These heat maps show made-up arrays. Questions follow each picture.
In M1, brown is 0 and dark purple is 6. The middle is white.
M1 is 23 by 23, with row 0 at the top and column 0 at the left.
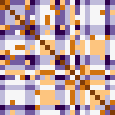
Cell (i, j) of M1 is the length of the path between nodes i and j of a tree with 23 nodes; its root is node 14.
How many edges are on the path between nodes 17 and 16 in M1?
1
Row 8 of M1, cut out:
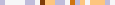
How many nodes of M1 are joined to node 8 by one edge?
1
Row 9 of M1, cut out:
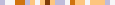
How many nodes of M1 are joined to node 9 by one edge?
3
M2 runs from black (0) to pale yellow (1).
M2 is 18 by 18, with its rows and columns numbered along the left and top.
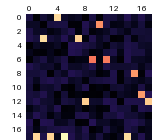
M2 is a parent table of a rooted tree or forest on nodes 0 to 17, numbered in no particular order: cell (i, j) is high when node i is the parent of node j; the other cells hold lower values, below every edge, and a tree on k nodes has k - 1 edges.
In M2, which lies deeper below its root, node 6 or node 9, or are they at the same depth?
node 9
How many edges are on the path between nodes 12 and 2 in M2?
3
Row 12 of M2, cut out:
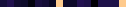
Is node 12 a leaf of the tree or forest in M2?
no
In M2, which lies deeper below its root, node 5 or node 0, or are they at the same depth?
node 5
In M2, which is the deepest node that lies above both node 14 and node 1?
17
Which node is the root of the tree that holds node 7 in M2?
12
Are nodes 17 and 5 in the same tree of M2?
yes
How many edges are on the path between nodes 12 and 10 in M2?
3
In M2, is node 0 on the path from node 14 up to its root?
no
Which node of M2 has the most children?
17
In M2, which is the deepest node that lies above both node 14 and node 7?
17
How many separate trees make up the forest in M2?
4
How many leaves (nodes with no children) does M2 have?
10
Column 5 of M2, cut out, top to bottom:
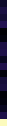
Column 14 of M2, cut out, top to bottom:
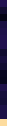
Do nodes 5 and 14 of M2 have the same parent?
yes
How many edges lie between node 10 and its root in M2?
3
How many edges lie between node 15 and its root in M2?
2
